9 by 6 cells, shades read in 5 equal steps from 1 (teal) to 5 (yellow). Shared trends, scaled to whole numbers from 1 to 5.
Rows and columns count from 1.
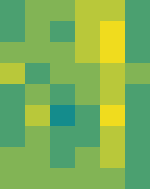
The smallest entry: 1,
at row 6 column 3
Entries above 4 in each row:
0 1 1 0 0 1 0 0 0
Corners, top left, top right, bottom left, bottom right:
2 2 3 2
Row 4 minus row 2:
2 -1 1 -1 -1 1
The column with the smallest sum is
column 6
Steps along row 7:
up down same up down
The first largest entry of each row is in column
4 5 5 1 5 5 5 5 1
